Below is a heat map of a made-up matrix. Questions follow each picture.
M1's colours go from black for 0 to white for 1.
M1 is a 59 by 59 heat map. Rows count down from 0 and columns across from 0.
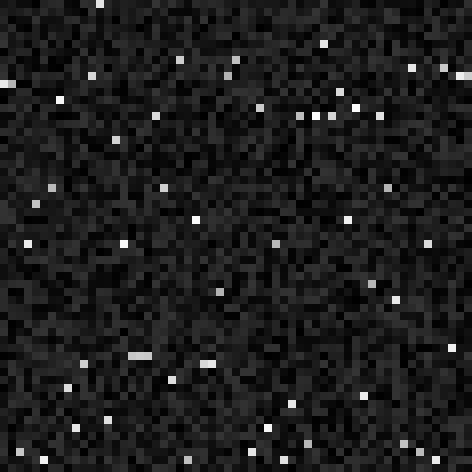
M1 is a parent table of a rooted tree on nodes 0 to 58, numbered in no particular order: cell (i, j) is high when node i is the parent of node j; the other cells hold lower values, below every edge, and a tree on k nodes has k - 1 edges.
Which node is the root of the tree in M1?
30
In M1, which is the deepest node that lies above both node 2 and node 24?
27
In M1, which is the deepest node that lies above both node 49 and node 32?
13
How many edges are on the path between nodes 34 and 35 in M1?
5
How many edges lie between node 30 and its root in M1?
0
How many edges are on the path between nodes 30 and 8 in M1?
6
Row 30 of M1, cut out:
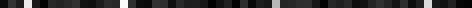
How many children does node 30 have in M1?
4
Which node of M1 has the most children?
14
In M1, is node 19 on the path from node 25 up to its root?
no
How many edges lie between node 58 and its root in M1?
3
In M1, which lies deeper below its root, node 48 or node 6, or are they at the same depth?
the same depth
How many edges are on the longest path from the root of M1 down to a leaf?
25
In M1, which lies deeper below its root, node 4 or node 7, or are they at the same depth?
node 7
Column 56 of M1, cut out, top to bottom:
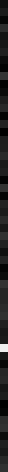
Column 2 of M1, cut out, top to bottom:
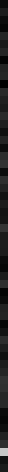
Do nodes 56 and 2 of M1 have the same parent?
no
